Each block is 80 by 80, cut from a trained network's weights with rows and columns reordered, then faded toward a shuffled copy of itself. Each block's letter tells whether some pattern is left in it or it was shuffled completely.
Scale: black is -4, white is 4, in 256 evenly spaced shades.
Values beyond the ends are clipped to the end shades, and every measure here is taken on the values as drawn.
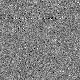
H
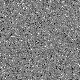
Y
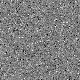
Y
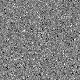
H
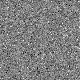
Y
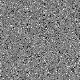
H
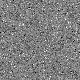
Y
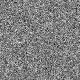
H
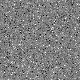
Y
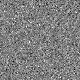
H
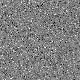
Y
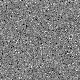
Y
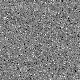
Y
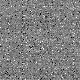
H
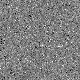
Y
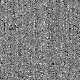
H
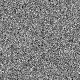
Y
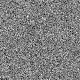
Y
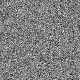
Y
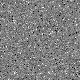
Y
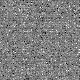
H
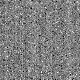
H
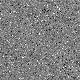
Y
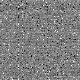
H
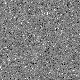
Y
